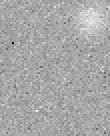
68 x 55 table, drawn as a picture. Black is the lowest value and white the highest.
Stripes: none. Histogram: heavy tails on both sides. Ninth with the highest average: top right. Bumps: one, in the top right.
